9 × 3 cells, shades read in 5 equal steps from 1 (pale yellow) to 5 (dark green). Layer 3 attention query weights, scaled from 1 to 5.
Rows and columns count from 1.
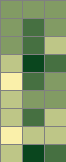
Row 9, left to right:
2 5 4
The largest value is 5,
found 2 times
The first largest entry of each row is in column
1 2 2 2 2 2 2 2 2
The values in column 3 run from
2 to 4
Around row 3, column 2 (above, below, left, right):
4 5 3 2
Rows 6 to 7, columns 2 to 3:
3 3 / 4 2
